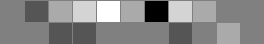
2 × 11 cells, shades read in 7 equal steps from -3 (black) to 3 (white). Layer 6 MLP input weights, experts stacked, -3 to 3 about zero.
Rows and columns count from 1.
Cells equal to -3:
1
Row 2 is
0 0 -1 -1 0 0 0 -1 0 1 0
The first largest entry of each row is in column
5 10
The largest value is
3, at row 1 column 5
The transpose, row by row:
0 0 | -1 0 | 1 -1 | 2 -1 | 3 0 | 1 0 | -3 0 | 2 -1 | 1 0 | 0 1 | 0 0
